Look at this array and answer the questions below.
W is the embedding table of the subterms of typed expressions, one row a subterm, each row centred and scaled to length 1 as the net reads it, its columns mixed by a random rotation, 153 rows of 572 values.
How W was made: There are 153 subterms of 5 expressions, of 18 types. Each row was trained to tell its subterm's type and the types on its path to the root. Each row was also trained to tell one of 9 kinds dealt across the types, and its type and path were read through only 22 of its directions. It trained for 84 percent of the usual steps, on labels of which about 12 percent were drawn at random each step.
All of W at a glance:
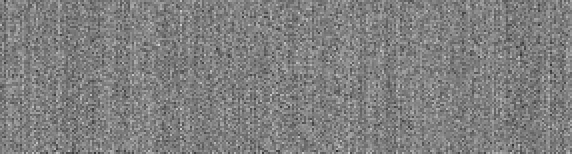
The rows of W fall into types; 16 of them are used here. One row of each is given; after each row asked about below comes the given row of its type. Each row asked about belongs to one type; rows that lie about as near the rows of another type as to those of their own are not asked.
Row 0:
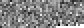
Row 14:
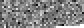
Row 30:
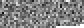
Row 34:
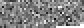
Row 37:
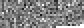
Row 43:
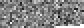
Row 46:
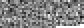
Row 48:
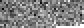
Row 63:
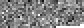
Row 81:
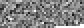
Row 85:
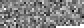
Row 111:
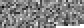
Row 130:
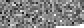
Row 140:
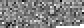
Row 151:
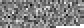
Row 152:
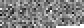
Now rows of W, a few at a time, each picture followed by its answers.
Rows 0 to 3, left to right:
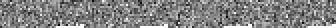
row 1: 37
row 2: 43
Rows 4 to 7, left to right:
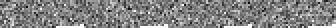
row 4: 63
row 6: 63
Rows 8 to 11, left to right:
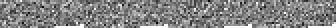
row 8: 81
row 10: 63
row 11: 0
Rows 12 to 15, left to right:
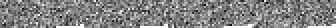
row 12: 111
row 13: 130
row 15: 43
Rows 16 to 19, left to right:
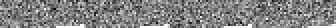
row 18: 81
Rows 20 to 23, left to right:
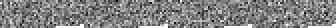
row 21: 30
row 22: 152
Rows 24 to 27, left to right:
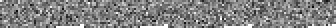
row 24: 151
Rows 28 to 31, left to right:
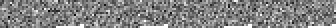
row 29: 43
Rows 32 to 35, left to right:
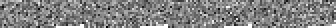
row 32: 111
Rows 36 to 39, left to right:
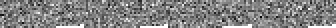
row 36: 63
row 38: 34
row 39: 152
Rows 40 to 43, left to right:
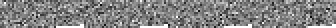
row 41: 111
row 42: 0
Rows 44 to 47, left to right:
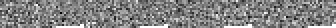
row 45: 0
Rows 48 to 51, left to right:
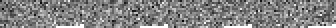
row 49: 43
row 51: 48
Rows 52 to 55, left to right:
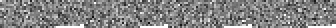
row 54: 152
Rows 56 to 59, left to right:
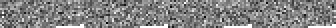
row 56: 63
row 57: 63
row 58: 34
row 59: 48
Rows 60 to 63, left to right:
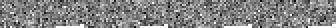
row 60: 46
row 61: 34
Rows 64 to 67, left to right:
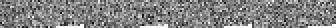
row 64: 111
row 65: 48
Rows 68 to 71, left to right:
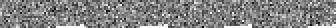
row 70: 152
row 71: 48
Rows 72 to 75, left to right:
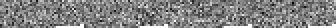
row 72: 130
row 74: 37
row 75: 43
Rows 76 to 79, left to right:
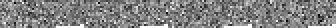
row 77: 130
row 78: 30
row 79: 151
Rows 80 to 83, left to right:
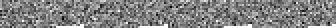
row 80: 152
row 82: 111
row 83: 43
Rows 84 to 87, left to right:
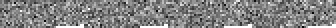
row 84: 130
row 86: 130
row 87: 34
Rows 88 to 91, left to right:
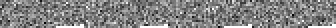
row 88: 48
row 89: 30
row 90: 151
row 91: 85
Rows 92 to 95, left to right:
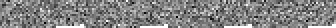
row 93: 151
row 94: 46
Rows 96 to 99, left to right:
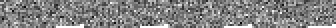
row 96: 37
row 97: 152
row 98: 130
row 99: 37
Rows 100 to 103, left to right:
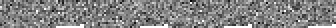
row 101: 0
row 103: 48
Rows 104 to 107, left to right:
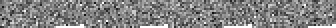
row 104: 43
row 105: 151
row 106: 0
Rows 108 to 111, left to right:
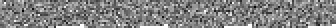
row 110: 130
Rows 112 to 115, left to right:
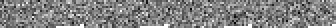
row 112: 130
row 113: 0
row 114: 81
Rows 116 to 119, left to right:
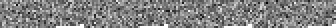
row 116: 0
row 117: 43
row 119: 81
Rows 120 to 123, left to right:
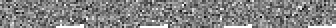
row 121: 111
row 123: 152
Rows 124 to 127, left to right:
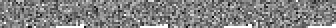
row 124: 81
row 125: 152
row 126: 85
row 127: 0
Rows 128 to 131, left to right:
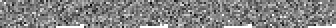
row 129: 111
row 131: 48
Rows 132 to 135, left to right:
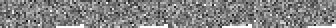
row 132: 151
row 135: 30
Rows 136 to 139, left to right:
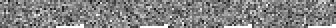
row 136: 48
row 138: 85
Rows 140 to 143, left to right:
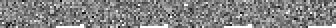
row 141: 14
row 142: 30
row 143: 46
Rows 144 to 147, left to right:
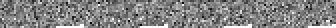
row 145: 63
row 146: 63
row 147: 111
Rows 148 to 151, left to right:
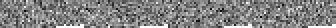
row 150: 34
